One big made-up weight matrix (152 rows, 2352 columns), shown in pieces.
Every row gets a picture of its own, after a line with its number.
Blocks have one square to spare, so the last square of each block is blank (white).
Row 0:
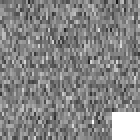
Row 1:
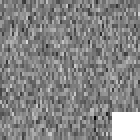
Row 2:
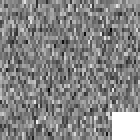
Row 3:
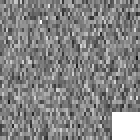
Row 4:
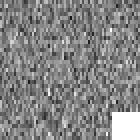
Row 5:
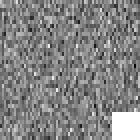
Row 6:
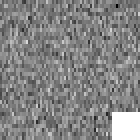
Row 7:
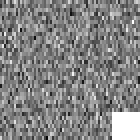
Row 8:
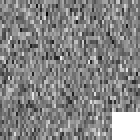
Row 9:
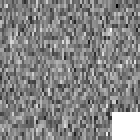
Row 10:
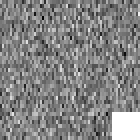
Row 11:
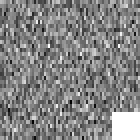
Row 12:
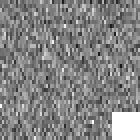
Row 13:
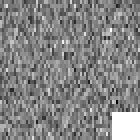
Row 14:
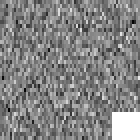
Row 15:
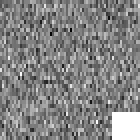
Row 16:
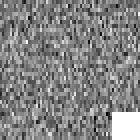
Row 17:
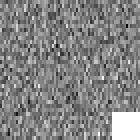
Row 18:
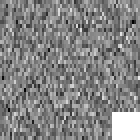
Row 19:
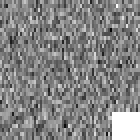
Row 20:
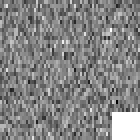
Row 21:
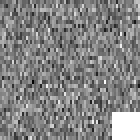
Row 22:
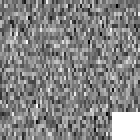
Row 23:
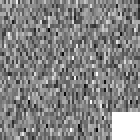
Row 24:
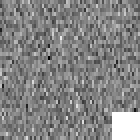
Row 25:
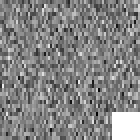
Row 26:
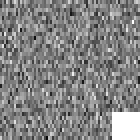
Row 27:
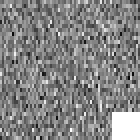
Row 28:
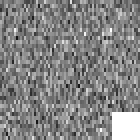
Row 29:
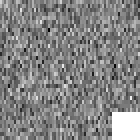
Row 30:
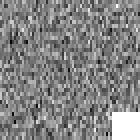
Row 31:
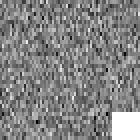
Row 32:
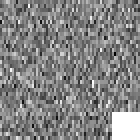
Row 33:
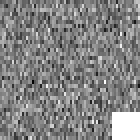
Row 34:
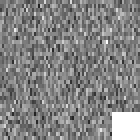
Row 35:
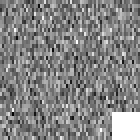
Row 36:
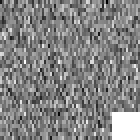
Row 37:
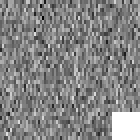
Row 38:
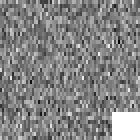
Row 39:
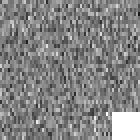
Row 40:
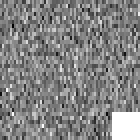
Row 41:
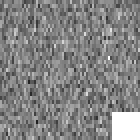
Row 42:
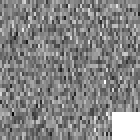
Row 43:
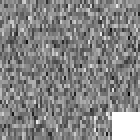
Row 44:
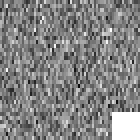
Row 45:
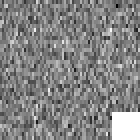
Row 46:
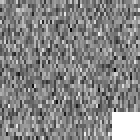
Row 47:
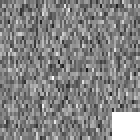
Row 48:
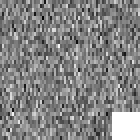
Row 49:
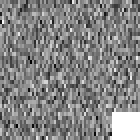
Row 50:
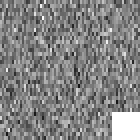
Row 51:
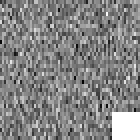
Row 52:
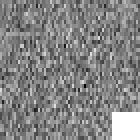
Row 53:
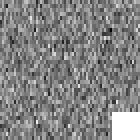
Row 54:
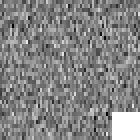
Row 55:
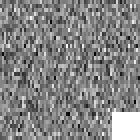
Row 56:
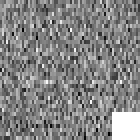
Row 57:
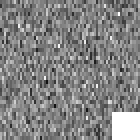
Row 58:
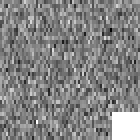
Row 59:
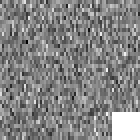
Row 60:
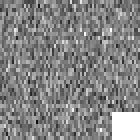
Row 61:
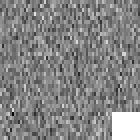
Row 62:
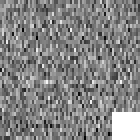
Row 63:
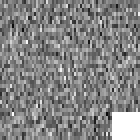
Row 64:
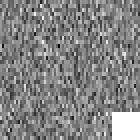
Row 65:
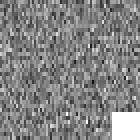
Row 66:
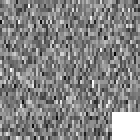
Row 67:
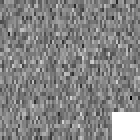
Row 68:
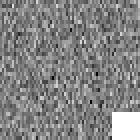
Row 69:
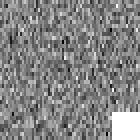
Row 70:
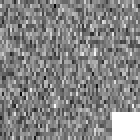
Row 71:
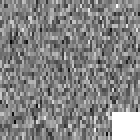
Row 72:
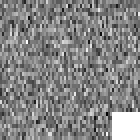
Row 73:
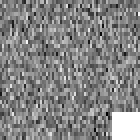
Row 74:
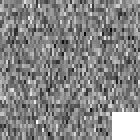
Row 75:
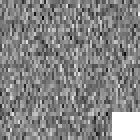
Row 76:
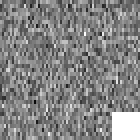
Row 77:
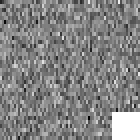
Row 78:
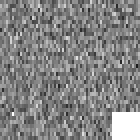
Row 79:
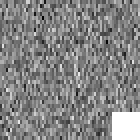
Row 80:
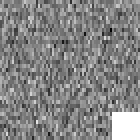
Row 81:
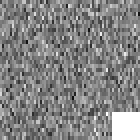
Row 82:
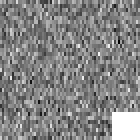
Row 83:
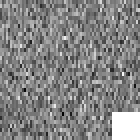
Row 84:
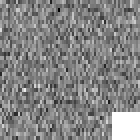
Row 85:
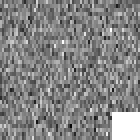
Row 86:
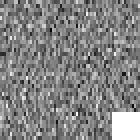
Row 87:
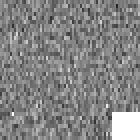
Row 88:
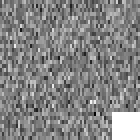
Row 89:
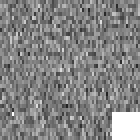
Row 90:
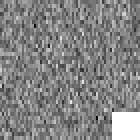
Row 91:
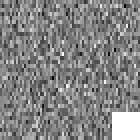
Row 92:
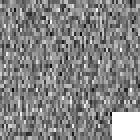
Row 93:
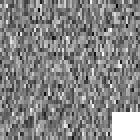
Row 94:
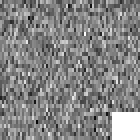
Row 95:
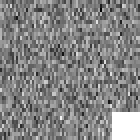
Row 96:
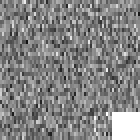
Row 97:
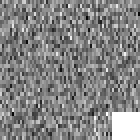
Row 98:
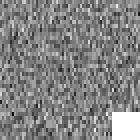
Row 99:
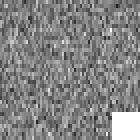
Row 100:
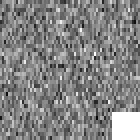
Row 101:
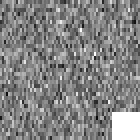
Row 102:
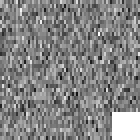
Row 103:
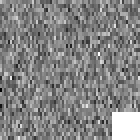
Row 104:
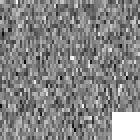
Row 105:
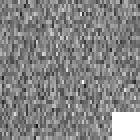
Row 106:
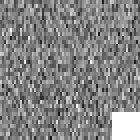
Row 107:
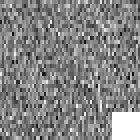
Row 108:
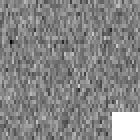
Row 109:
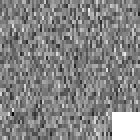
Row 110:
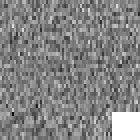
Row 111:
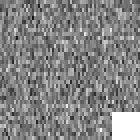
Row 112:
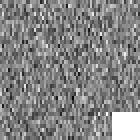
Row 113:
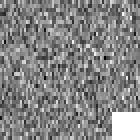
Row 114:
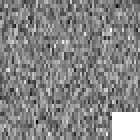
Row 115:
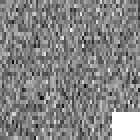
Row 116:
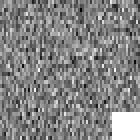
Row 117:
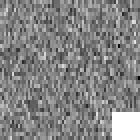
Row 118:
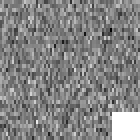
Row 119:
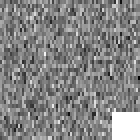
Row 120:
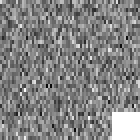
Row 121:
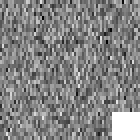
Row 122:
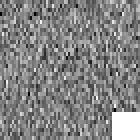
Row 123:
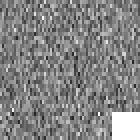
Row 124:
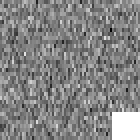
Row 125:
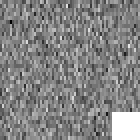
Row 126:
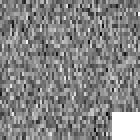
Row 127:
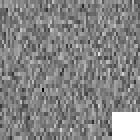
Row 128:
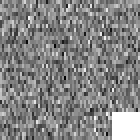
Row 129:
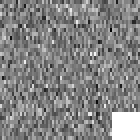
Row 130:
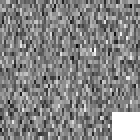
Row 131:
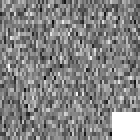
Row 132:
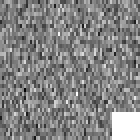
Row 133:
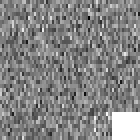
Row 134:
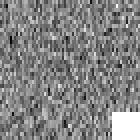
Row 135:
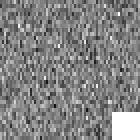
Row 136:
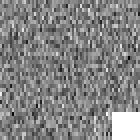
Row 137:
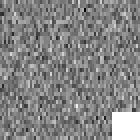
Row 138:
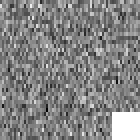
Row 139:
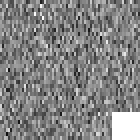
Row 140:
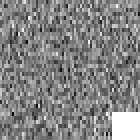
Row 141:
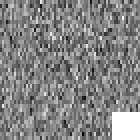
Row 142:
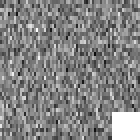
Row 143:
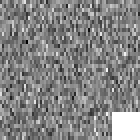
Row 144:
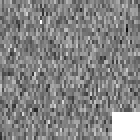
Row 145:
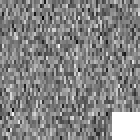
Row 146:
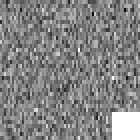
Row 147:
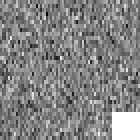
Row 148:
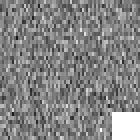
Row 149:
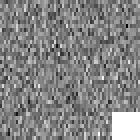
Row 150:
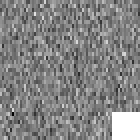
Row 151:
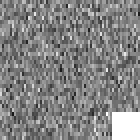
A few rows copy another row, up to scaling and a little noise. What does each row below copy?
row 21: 33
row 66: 32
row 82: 38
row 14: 18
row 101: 100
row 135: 57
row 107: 27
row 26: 7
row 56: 62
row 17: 149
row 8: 147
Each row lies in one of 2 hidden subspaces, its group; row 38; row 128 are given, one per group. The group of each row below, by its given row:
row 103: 38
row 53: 128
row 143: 128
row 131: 38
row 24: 38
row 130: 38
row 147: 38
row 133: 128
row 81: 128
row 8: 38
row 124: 128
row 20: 128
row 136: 128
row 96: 128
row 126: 128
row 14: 38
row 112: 128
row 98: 128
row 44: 128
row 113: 38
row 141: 128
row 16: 128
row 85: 128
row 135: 38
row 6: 128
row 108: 128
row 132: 38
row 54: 128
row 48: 128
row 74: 128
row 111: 128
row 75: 128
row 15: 38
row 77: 38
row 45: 128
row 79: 128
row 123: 128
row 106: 38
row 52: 38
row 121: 128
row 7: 38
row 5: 38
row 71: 128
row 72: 128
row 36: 38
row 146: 38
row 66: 38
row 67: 38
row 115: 38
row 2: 128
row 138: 128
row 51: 38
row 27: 38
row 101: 38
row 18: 38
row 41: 128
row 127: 38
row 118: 128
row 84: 38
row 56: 38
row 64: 128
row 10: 128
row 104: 38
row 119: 38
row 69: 128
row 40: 128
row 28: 128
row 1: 128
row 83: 38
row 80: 128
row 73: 128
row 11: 38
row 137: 38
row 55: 38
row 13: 128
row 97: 128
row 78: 128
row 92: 38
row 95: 38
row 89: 128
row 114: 128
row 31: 128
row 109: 128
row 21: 38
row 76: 128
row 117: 38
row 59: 128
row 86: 38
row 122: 38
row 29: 38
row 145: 128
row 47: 38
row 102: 38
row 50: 128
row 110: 128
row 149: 38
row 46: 38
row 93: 128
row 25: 38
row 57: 38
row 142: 38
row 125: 128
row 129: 38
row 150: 128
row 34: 128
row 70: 38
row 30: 128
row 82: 38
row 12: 38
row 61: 128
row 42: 128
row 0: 38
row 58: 128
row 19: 128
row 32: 38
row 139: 128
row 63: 128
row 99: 128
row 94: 128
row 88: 38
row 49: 38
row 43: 128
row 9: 128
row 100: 38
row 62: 38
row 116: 38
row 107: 38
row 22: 128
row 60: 128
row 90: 38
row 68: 38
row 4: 128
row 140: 128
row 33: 38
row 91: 38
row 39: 128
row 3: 38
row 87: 128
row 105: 38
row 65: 38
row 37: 128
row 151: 128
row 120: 38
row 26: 38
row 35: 128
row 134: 128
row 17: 38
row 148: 128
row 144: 38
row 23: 38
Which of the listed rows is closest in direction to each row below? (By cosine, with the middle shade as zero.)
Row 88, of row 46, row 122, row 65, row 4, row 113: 122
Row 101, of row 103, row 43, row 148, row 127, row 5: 127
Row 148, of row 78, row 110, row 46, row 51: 110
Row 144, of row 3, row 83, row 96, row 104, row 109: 83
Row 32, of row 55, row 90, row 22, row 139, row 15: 90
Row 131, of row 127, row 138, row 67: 127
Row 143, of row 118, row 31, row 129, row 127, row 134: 118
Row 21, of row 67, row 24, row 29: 67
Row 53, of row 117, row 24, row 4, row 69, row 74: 69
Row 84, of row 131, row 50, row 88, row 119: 88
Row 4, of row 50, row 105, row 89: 50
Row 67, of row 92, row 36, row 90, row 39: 36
